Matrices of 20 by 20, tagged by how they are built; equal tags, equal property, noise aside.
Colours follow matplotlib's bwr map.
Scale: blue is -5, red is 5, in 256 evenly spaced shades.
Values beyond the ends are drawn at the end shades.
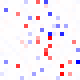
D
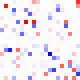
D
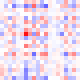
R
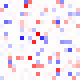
D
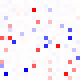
D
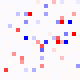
D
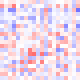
R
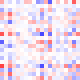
R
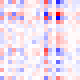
R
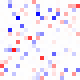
D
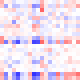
R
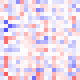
R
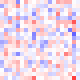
R
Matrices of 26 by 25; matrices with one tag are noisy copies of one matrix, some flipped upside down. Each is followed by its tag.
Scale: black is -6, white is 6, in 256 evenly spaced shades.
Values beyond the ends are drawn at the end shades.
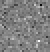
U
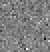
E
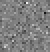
E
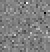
E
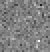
U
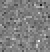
U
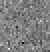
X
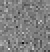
X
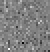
X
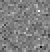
U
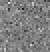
X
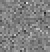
E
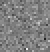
E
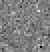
U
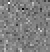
X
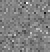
E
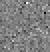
E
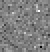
U
